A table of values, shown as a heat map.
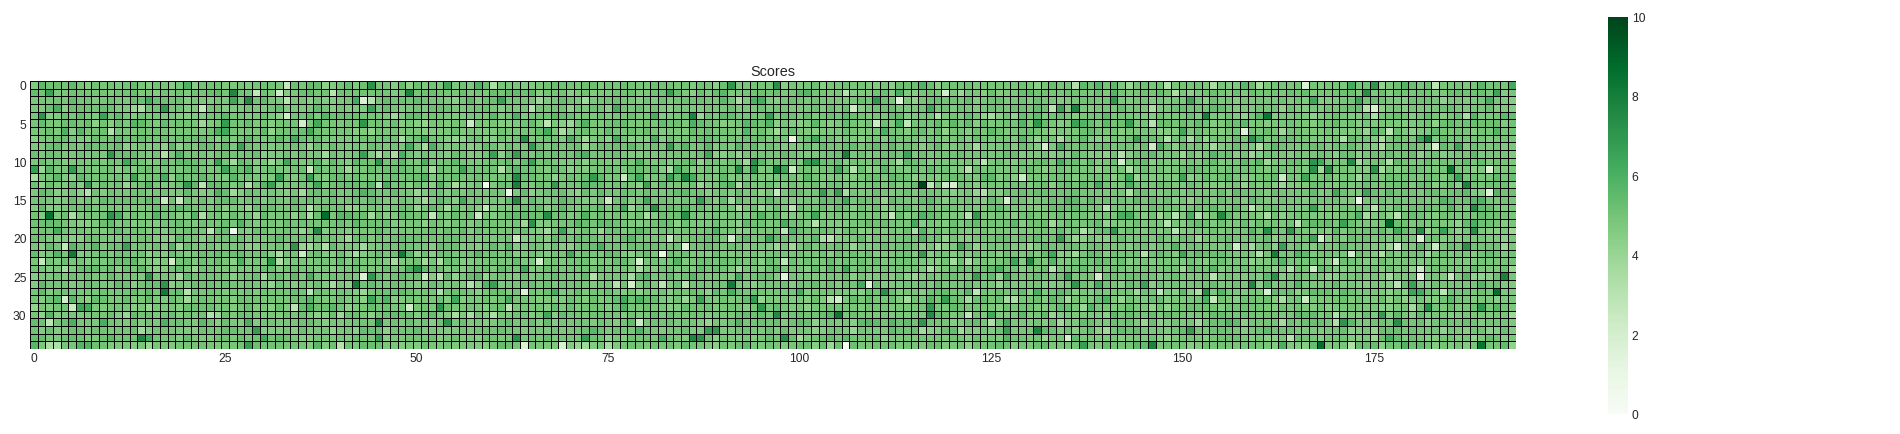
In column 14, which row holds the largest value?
33
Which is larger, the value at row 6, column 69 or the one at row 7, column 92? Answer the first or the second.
the second
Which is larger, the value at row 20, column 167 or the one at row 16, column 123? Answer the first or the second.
the first
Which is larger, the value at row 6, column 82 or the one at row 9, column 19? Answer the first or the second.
the second
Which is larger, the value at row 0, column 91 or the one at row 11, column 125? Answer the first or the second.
the first
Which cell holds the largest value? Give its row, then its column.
13, 116
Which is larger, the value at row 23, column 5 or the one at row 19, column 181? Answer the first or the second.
the second
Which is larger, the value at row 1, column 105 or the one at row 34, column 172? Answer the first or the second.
the first
